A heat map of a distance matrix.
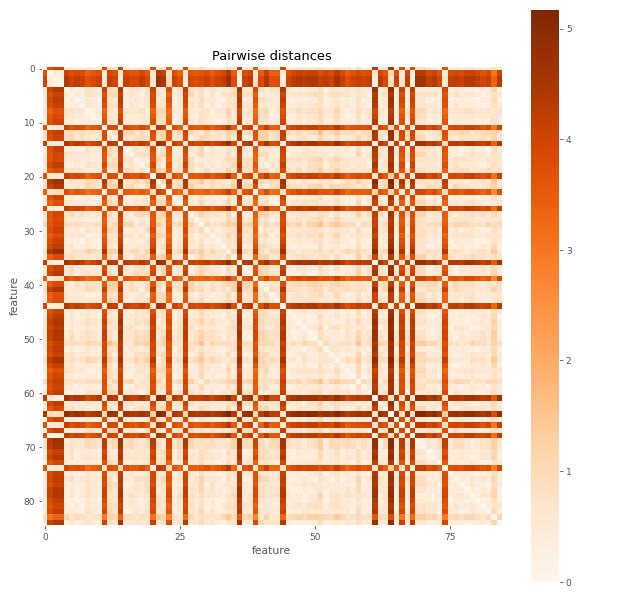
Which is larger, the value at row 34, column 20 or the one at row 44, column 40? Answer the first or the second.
the first
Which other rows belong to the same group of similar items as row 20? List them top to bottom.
1, 2, 3, 11, 14, 23, 26, 36, 39, 44, 61, 64, 66, 68, 74
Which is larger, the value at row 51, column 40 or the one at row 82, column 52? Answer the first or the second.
the first
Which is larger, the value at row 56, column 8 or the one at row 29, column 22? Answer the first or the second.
the second
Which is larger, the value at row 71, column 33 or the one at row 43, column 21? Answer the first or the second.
the second
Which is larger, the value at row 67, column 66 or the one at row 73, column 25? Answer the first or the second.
the first
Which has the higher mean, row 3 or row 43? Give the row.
3
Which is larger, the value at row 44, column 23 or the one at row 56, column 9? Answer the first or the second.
the first
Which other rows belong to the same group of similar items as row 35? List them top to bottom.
0, 4, 5, 6, 7, 8, 9, 10, 12, 13, 15, 16, 17, 18, 19, 21, 22, 24, 25, 27, 28, 29, 30, 31, 32, 33, 34, 37, 38, 40, 41, 42, 43, 45, 46, 47, 48, 49, 50, 51, 52, 53, 54, 55, 56, 57, 58, 59, 60, 62, 63, 65, 67, 69, 70, 71, 72, 73, 75, 76, 77, 78, 79, 80, 81, 82, 83, 84
